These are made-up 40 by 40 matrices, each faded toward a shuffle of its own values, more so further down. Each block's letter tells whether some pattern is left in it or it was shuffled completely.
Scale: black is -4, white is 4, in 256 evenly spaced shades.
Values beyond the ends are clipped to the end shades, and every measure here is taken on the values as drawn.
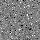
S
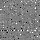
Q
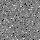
S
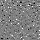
Q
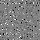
Q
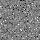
S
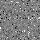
Q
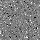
S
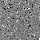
S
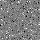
Q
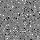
Q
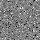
S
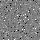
S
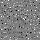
Q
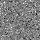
S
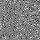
Q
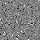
Q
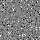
S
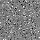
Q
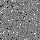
S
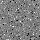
S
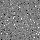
S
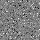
S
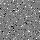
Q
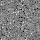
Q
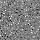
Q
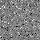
S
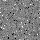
S
